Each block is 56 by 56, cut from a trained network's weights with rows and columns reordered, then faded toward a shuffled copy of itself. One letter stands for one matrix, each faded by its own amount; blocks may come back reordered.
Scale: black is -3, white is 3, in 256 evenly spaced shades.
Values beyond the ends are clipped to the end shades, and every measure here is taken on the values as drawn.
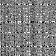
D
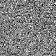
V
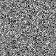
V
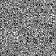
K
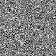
V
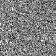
K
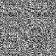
K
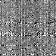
D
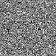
V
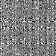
D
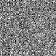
K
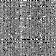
D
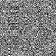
K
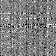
D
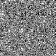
K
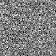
K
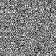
K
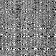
D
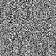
K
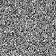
K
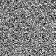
K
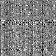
D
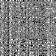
D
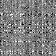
D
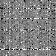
D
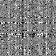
D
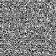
K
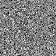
V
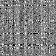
D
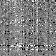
D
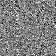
V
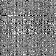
D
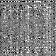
D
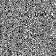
V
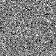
V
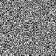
K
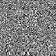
K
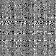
D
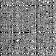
D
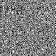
K
